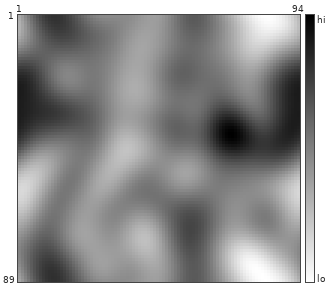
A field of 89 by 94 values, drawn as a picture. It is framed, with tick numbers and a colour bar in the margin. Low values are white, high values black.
Histogram: bell-shaped. Ninth with the highest average: middle right. Lone odd cells: none. Calmest part: top middle. Ninth with the lowest average: bottom right. Grain: smooth. Odd rows or columns: none.
